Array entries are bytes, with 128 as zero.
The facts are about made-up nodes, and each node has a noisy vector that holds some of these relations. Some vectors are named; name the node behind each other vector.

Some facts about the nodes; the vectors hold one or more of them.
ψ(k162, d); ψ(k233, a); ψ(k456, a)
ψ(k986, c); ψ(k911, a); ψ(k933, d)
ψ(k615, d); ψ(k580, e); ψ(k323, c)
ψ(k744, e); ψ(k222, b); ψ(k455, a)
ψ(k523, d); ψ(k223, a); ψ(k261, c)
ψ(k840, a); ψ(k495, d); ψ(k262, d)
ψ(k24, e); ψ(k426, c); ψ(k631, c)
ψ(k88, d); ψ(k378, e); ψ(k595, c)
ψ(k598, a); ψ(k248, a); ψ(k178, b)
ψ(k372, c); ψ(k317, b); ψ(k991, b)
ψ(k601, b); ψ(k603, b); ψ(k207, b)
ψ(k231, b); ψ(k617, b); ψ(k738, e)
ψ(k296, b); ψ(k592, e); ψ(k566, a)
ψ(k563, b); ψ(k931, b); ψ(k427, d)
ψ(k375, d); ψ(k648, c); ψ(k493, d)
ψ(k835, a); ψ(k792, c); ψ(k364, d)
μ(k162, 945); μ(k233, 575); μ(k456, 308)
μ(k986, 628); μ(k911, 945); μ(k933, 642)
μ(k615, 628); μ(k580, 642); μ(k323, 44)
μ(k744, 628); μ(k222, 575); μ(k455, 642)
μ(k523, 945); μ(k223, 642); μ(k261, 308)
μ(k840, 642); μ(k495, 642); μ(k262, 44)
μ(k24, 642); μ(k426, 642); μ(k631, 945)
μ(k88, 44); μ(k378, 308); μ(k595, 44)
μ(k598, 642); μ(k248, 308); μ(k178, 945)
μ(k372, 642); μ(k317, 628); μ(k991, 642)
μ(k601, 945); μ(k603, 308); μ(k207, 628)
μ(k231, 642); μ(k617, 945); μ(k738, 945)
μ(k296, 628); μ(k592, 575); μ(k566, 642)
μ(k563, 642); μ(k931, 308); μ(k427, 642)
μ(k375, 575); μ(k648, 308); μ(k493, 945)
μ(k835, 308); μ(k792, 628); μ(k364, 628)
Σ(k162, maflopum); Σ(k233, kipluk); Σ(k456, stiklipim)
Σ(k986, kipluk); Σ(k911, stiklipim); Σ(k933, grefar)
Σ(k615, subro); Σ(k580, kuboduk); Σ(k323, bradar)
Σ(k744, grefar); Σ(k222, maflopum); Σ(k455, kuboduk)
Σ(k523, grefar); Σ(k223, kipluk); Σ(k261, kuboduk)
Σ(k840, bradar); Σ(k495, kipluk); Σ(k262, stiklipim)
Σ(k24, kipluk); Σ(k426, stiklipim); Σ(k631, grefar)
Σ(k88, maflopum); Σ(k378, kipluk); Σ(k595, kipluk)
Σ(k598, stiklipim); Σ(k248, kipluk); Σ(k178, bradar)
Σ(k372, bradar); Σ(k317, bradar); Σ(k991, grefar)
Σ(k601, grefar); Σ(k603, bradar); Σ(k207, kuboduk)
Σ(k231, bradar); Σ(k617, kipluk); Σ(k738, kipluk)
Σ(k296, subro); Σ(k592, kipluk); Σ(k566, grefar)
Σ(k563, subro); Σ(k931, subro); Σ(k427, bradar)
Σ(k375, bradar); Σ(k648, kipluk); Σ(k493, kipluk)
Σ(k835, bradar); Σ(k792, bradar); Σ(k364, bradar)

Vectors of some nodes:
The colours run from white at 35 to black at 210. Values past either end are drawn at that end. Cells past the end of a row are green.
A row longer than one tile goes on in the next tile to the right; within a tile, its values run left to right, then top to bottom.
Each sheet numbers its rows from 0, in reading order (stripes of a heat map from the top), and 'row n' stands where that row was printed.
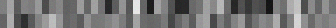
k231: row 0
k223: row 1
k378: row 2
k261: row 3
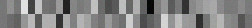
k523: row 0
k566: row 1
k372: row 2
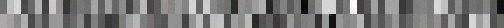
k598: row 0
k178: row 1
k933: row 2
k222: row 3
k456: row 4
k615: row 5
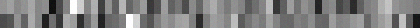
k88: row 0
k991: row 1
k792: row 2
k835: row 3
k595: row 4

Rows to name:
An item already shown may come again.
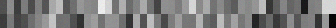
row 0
k617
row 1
k262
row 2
k427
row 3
k222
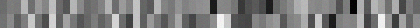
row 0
k495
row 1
k495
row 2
k563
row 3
k595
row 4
k631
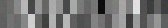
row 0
k493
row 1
k24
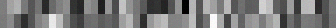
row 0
k296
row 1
k744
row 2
k631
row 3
k911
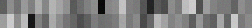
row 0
k426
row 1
k580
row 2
k364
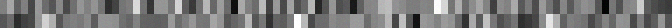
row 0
k207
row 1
k233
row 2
k455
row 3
k601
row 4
k595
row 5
k262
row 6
k207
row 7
k592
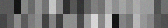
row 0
k738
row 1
k426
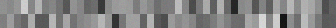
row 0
k427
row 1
k323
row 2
k840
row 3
k426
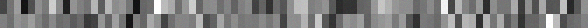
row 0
k248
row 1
k162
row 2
k375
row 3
k986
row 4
k648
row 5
k523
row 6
k601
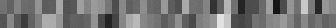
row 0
k603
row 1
k317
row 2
k931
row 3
k248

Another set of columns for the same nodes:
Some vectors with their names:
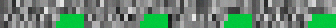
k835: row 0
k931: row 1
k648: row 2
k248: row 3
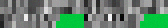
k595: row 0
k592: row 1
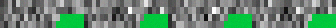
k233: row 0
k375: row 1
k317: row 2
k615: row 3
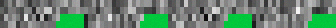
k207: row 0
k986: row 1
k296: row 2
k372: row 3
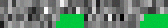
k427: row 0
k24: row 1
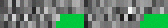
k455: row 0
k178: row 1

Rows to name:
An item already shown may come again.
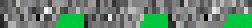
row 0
k317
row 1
k426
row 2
k991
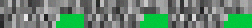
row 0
k261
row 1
k223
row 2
k455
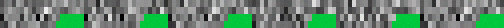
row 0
k222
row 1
k744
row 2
k991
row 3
k493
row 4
k248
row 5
k991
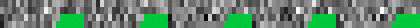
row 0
k792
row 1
k248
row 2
k601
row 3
k364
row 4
k603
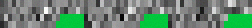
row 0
k231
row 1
k991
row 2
k495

